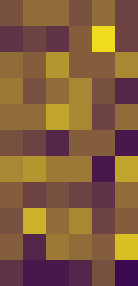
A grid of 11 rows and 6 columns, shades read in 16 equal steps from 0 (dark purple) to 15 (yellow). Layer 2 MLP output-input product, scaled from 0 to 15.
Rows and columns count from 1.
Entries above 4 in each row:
5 2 6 5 5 3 5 3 5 5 1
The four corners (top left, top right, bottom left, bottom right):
5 4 3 0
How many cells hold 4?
8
